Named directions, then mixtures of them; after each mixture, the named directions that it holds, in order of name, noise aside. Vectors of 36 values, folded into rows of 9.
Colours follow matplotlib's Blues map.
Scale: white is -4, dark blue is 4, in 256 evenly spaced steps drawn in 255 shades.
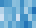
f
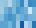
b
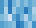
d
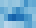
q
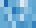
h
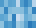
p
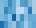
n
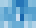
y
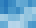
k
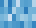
d, p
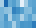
h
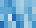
d, h, n
